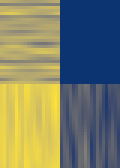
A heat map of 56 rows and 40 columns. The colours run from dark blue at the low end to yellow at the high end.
It is made of 2 by 2 panels. Panel 1,1: high, streaked across. Panel 1,2: very low, flat. Panel 2,1: very high, streaked downward, faint in contrast. Panel 2,2: low, streaked downward.
